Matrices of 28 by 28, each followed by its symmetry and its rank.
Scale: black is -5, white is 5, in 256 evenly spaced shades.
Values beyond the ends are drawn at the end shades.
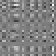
neither, rank two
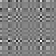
symmetric, rank one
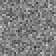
neither, full rank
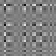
symmetric, rank one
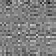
neither, rank five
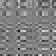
neither, rank two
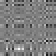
neither, rank two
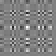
symmetric, rank one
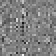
neither, rank five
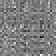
neither, rank five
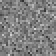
neither, full rank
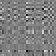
neither, rank two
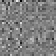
neither, rank five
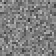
neither, full rank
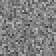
neither, full rank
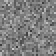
neither, full rank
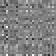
neither, rank three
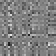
neither, rank three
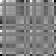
symmetric, rank one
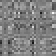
neither, rank three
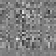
neither, rank three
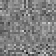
neither, rank five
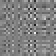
neither, rank two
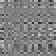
neither, rank three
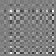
symmetric, rank one
